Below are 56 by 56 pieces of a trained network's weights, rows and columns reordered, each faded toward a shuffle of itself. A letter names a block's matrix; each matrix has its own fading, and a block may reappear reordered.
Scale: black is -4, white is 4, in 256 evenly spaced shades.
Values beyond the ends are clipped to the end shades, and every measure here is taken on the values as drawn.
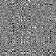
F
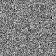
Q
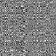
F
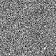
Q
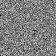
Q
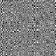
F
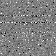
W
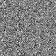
Q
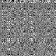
F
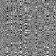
F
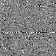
W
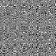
F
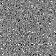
W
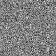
Q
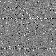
W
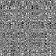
F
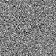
Q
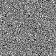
Q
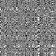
F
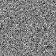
Q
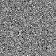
Q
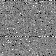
W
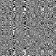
F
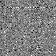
W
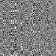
F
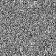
Q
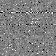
W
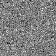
Q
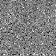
W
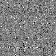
W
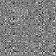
F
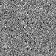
Q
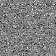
W
